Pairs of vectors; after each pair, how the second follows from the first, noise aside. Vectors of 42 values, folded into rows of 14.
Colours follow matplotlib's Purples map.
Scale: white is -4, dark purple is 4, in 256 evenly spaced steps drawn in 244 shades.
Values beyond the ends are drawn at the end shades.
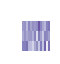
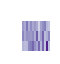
negated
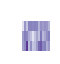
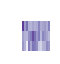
negated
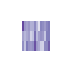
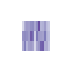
negated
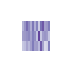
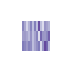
negated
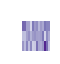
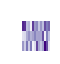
scaled up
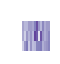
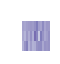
shrunk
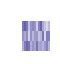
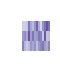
negated
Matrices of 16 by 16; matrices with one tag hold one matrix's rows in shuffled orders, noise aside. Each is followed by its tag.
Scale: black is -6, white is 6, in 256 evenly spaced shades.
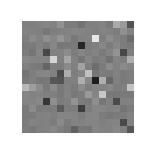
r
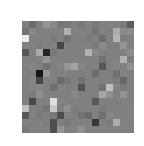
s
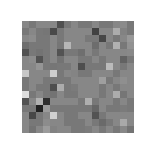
s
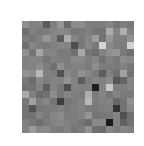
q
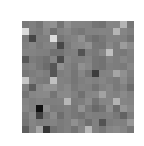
s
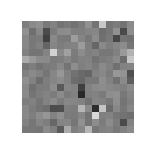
r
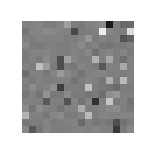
q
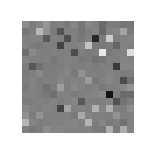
q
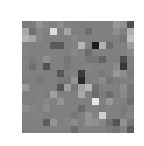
r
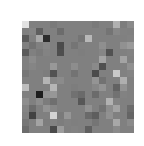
s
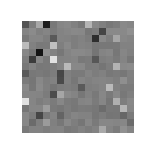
s
